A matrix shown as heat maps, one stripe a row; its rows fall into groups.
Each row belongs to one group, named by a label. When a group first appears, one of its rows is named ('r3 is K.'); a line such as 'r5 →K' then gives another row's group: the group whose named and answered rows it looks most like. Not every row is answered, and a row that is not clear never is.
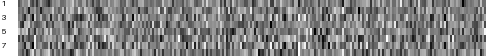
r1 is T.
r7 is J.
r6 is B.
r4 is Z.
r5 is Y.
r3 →J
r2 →B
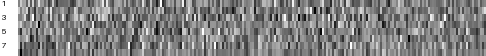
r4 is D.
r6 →T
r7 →D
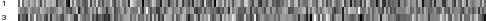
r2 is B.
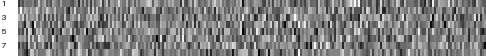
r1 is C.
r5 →C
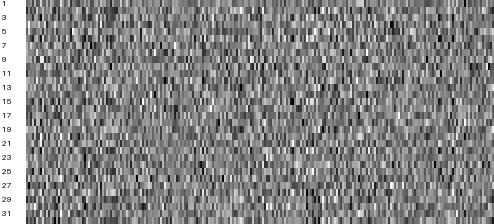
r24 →Z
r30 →T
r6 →J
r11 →T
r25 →J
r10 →C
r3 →J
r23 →T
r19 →Y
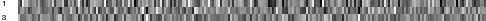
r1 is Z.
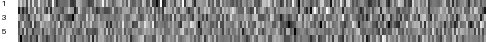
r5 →C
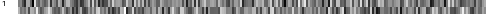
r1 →J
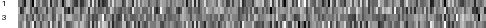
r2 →Z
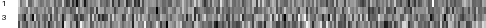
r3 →J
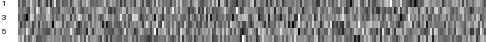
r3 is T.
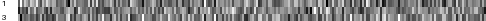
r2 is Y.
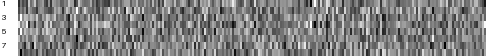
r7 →J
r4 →Y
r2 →T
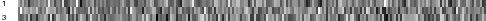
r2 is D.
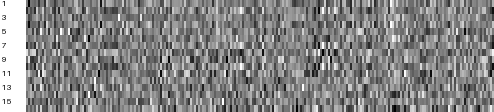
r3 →Z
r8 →Y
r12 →Z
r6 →Z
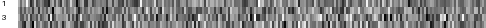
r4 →J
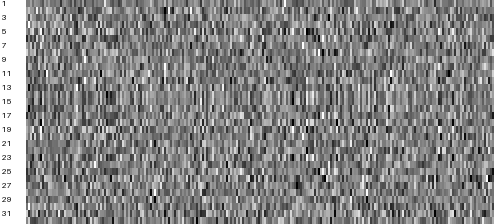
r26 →C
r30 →D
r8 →Y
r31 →Z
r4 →D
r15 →J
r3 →Z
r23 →J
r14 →J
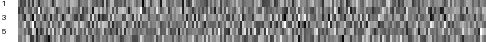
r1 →B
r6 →T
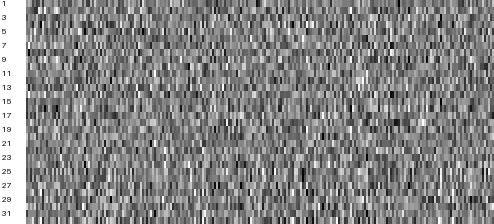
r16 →T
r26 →C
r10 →Z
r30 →Y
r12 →C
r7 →D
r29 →C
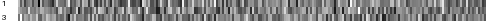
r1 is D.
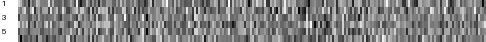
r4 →Y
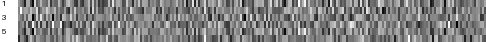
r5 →J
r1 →J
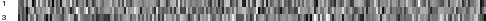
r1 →C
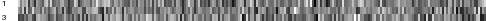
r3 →C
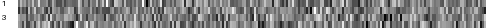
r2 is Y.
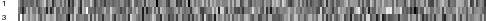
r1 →Z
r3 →D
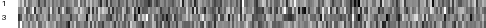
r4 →D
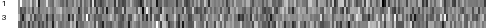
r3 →Z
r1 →D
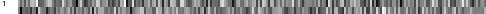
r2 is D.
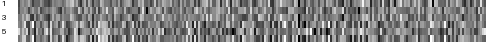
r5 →Y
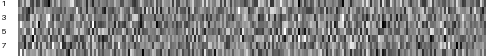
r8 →D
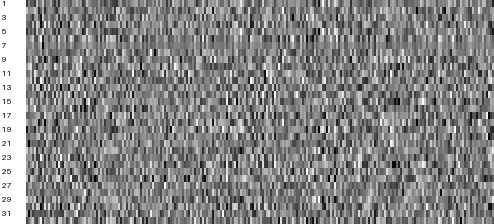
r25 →J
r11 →T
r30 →C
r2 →T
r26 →Z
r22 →Y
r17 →C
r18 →T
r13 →C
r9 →T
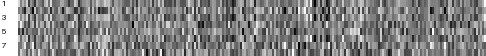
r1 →Y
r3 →Y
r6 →Y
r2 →J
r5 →C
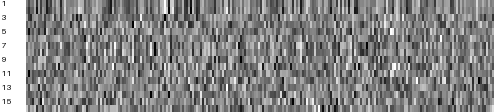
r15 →J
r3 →Z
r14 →B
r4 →T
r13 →Z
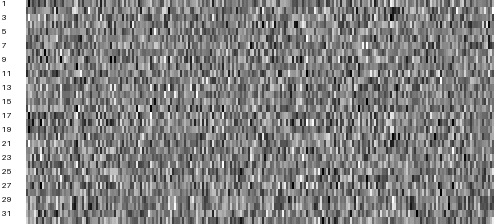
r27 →J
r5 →B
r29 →Z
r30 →Z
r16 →D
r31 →T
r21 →D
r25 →Y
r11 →T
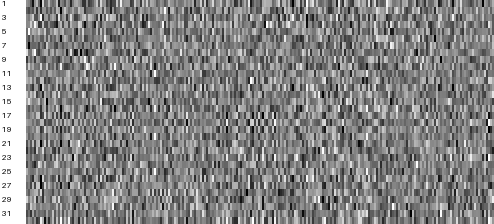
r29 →Y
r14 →Y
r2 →B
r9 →T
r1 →J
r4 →T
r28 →Z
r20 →B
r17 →C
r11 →B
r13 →J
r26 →J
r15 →D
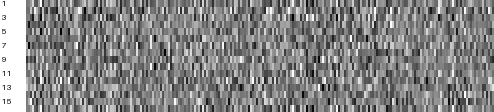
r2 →T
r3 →J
